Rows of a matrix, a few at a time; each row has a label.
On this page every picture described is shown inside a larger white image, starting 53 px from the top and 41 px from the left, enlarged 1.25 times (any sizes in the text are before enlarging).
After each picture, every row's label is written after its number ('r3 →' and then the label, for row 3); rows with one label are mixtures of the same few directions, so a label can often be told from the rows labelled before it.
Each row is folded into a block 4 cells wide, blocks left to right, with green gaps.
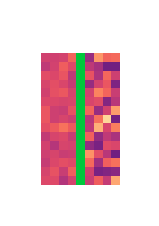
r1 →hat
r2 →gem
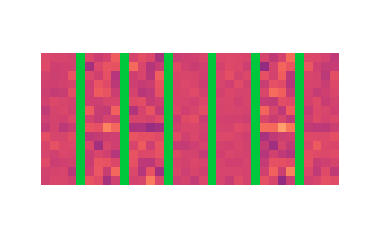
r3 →hat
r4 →hat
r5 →hat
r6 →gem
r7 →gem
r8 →hat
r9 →hat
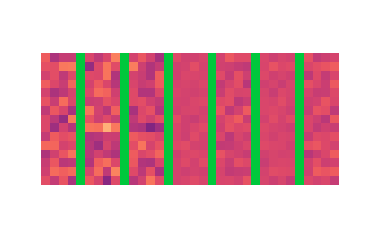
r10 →gem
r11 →hat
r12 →hat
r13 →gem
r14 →gem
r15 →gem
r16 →gem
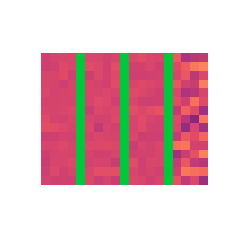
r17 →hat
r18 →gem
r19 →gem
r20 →gem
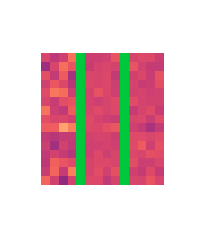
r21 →hat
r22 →hat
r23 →hat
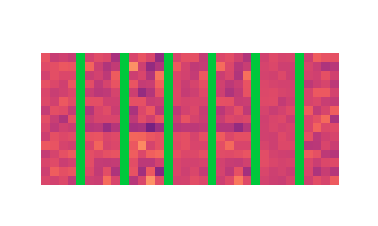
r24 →gem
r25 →hat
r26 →hat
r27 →hat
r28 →hat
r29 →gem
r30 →gem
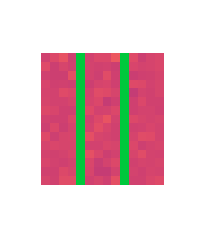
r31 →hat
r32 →gem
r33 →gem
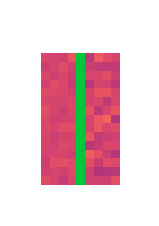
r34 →hat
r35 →gem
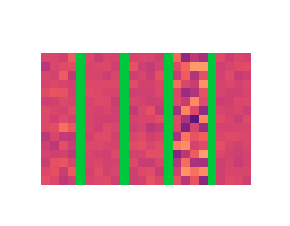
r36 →hat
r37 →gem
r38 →hat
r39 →gem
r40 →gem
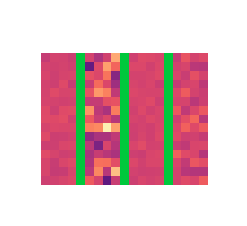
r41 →gem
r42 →hat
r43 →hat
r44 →gem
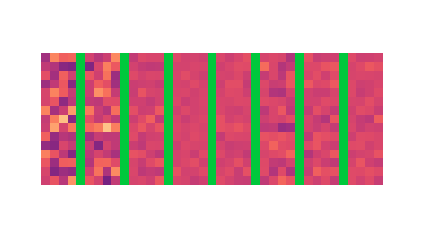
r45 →gem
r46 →hat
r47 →gem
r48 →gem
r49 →hat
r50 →hat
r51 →gem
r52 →gem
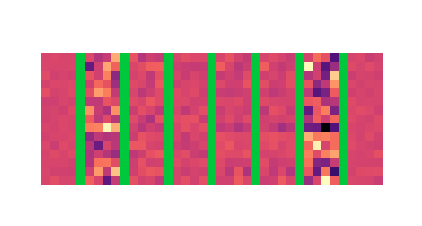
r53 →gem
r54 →hat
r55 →gem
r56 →gem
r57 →hat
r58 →hat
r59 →hat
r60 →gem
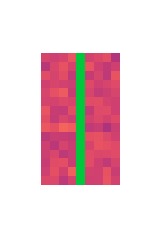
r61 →hat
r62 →hat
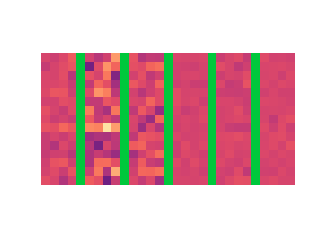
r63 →hat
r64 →hat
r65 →gem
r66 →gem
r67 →hat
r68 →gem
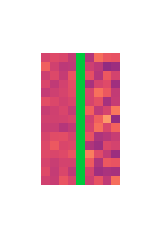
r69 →hat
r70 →gem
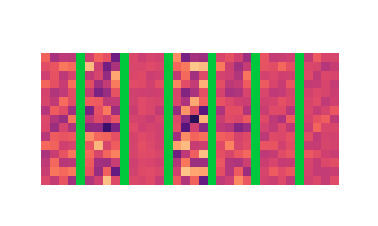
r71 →gem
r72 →hat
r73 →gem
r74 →gem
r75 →hat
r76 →gem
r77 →gem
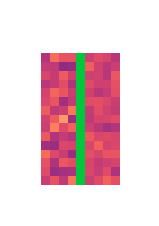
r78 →gem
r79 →hat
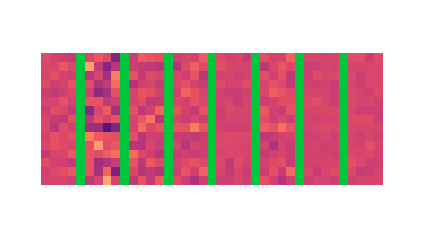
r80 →gem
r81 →hat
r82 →gem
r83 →hat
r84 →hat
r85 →hat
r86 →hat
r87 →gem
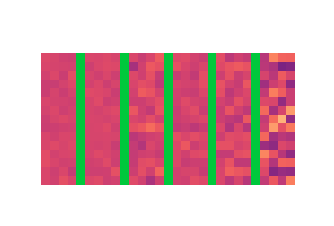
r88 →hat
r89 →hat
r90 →hat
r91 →hat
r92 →gem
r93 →gem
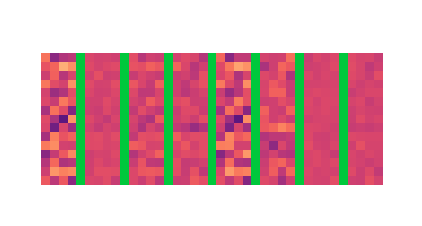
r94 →gem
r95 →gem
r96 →gem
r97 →hat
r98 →gem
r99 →hat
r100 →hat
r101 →hat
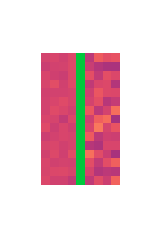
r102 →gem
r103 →gem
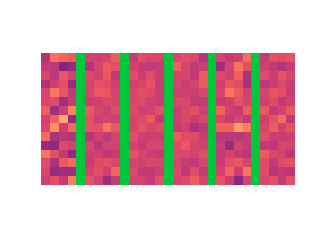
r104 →gem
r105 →hat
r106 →gem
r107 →hat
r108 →hat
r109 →gem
